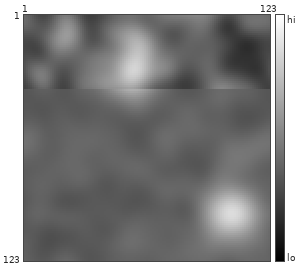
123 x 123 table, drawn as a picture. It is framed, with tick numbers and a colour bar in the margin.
Seam: horizontal, 30% of the way down, the bottom part calmer. Histogram: skewed, a long tail of high values. Slope: none. Bumps: two.
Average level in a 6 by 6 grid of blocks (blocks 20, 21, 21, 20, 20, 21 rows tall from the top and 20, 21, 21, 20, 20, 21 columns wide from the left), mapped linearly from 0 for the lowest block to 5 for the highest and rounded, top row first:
123210
125210
111111
111112
111134
111133
